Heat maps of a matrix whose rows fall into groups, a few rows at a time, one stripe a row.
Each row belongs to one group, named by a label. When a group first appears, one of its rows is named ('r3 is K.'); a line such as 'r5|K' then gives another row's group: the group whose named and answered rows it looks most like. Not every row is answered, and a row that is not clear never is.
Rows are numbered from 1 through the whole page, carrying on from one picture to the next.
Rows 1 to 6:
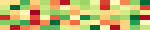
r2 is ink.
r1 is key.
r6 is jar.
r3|jar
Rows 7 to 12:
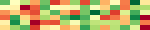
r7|key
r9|jar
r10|ink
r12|ink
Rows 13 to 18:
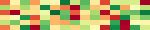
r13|ink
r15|jar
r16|jar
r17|key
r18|key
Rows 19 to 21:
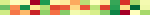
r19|key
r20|key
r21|key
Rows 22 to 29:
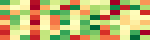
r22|jar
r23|key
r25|ink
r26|ink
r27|ink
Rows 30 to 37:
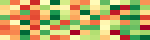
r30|jar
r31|key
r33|jar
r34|key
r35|ink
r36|jar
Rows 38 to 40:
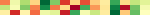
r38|key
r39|key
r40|key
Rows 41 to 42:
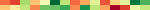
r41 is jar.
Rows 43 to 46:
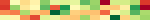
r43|ink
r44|ink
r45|jar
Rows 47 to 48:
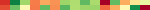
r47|ink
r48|ink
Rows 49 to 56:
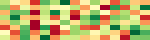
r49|jar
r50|key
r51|jar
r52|ink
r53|ink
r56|key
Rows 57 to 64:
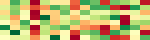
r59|ink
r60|key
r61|key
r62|jar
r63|ink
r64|jar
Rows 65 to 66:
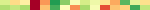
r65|jar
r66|jar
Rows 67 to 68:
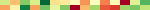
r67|key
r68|jar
